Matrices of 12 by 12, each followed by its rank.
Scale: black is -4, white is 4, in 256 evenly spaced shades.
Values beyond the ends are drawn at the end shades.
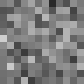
full rank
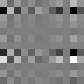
one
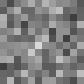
full rank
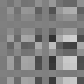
one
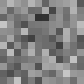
full rank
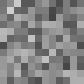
full rank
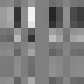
one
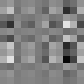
one
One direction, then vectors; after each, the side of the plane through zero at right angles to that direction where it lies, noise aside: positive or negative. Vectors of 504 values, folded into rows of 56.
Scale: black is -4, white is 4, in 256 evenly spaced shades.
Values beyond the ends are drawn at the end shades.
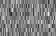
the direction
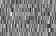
negative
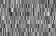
positive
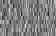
negative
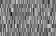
positive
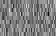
negative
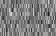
negative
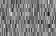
negative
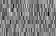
negative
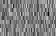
negative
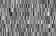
positive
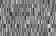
positive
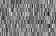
negative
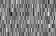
positive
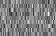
positive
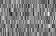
positive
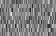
negative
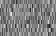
negative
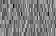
negative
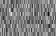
negative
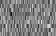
positive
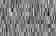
negative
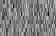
negative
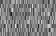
positive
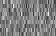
positive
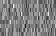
positive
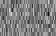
negative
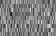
positive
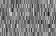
negative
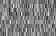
positive
